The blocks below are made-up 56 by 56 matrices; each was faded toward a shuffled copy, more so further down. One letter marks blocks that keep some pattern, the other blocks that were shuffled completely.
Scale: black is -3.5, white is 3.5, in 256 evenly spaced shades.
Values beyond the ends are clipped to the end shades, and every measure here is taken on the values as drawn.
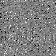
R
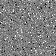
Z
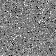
Z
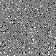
R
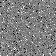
Z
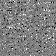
R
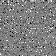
R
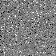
Z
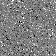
Z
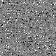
R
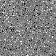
R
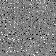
R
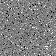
Z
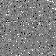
R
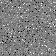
Z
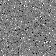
Z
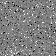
Z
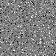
R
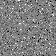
Z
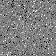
R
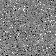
R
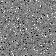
Z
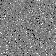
Z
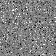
R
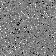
Z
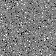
Z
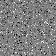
R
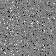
Z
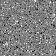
R
